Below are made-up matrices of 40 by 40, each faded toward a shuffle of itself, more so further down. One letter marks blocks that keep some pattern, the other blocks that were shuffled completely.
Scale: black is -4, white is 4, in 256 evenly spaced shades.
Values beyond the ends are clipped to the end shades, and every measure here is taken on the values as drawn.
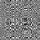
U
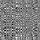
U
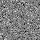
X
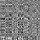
U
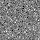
X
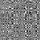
U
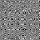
U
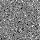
X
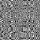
U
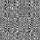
U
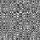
U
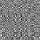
U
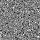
X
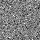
X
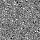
X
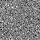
X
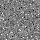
X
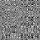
U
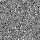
X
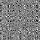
U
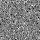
X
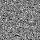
X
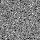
X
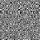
U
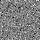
X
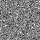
X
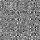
U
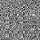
U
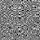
U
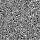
X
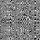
U
